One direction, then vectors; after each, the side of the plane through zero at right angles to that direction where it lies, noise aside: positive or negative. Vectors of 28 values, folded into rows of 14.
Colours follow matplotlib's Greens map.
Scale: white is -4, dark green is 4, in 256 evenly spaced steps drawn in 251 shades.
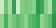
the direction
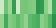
positive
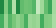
negative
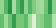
negative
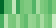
negative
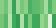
positive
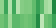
positive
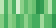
positive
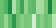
negative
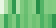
positive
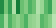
negative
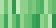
positive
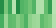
negative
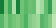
negative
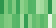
negative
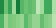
negative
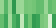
positive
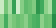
positive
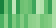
negative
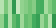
positive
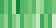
negative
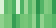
positive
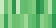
positive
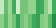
positive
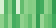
positive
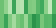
positive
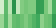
positive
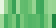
positive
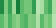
negative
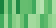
negative
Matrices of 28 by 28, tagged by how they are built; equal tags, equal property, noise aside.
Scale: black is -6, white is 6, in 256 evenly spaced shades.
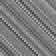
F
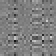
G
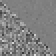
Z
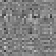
G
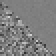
Z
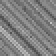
F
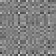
G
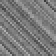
F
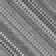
F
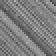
F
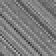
F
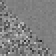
Z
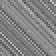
F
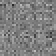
G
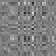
G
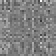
G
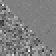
Z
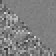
Z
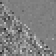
Z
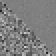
Z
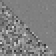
Z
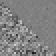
Z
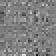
G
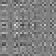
G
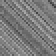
F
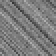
F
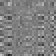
G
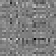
G
